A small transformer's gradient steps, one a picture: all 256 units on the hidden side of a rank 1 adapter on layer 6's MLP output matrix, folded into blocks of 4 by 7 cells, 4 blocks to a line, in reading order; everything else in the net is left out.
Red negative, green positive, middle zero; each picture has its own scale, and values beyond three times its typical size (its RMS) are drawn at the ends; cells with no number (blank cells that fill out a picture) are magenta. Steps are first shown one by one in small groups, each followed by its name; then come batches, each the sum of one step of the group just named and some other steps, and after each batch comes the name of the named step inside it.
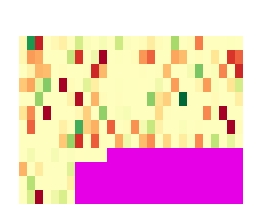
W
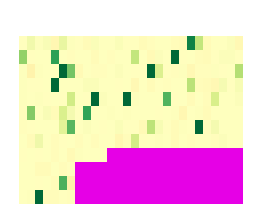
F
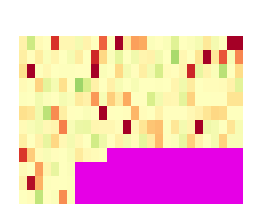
W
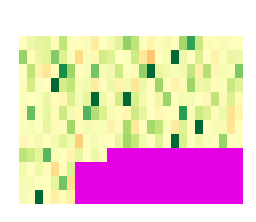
F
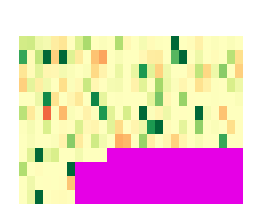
W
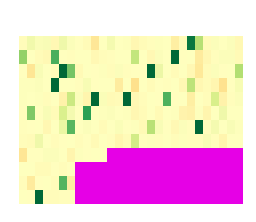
F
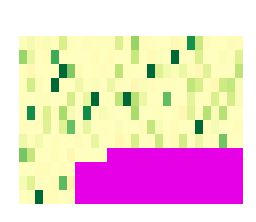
F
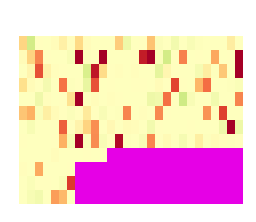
W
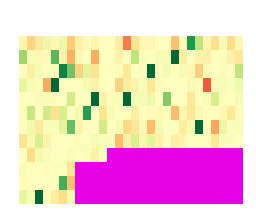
F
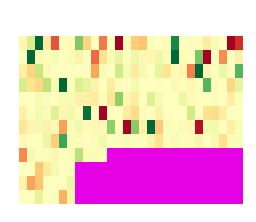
W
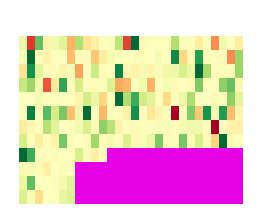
W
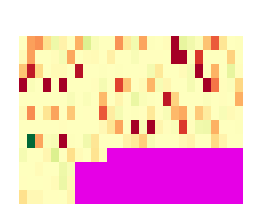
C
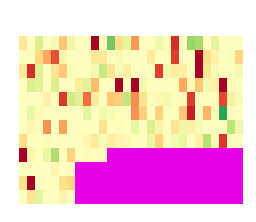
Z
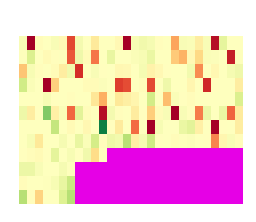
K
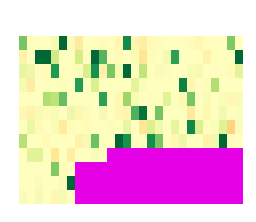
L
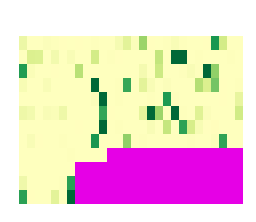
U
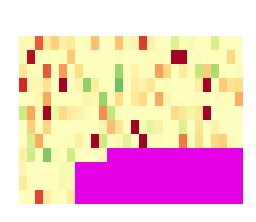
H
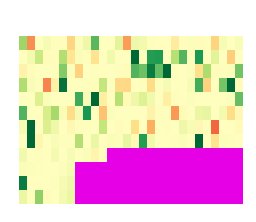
K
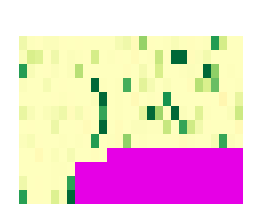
U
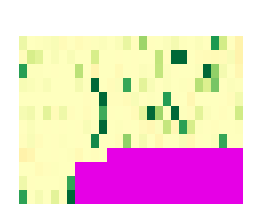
U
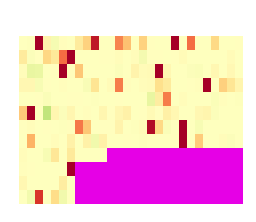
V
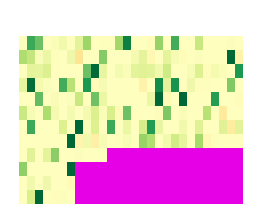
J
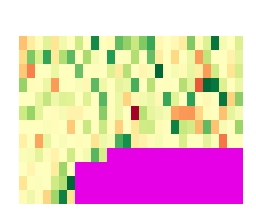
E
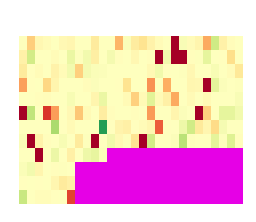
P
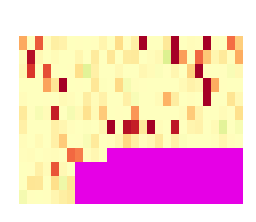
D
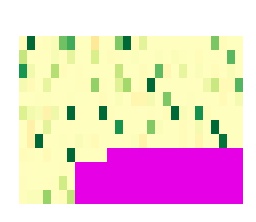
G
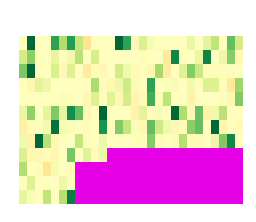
G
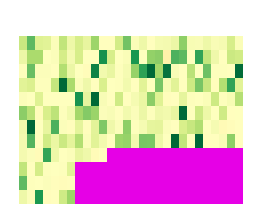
J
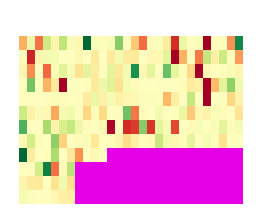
D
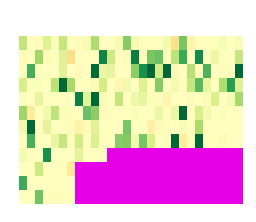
V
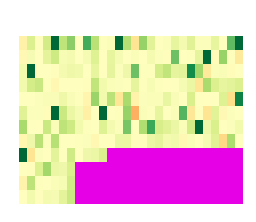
E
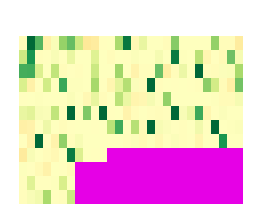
G
